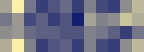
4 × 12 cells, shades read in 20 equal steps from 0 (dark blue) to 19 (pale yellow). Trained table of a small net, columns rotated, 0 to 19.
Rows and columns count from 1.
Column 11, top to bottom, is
10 15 3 10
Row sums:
97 96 84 98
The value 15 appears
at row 2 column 11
